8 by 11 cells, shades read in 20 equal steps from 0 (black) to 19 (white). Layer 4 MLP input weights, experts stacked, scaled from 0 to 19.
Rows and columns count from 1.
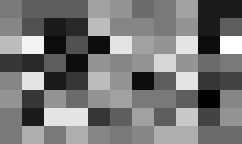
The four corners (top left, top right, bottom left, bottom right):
9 2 9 8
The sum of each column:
76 70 56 59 77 87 73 81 103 30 71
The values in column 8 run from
7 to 16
